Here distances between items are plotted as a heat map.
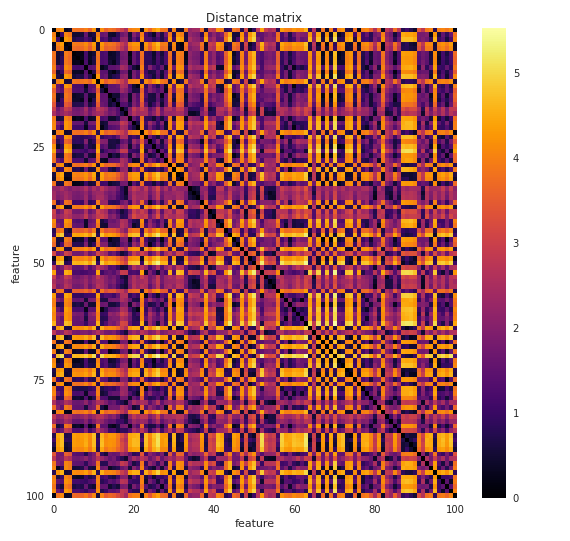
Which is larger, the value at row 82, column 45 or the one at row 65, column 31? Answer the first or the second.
the first
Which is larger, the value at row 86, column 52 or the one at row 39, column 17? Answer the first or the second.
the first
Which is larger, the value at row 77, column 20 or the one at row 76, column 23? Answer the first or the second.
the second
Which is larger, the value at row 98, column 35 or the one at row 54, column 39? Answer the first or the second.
the first
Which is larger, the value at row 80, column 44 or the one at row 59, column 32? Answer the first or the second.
the second
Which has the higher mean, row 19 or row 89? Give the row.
89
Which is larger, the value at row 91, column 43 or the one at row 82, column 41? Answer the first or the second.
the second
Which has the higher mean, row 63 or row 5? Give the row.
63
